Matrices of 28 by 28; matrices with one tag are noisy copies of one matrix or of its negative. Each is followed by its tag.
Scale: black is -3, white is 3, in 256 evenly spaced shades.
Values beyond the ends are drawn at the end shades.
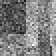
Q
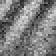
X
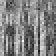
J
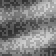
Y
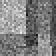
Q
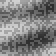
Y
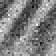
X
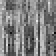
J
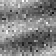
Y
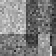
Q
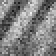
X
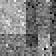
Q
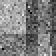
Q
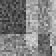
Q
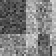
Q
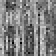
J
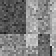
Q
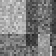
Q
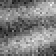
Y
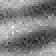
Y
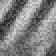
X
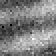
Y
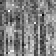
J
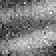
Y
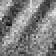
X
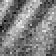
X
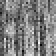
J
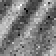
X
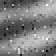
Y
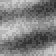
Y
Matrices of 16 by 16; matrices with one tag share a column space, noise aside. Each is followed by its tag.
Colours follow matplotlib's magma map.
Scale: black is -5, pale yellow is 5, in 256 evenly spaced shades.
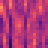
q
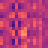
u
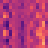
u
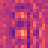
u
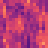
q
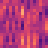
q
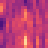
q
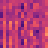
u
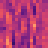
q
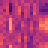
q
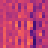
u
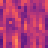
q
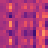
u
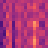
u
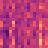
u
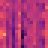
u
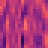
q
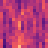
q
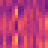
q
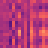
u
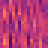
q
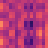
u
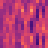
q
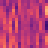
q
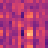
u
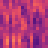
q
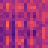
u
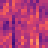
q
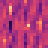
q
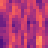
q
